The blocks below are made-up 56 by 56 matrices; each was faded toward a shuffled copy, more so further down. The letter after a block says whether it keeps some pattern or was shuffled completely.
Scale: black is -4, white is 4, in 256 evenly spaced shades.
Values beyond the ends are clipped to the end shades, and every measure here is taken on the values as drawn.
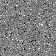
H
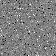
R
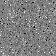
H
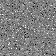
H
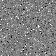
R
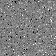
H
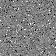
H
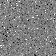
R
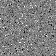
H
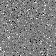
R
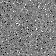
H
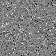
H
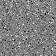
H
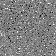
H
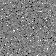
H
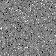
R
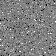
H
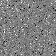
R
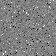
R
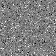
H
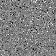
R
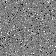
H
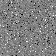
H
